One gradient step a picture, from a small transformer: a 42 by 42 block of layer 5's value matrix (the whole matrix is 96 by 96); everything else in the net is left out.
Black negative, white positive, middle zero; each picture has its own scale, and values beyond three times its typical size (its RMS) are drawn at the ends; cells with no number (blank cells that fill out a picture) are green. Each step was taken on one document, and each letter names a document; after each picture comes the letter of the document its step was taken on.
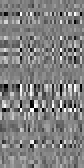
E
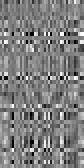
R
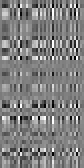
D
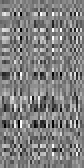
D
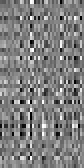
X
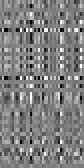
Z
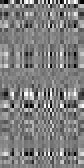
R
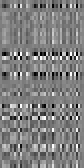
D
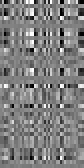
R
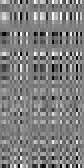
D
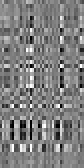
Z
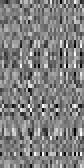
X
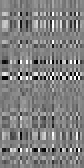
D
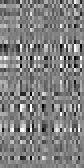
E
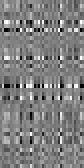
Z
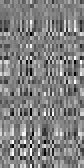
E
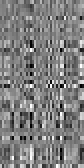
Z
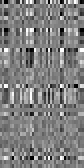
R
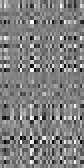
E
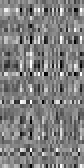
X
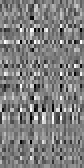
X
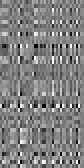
D
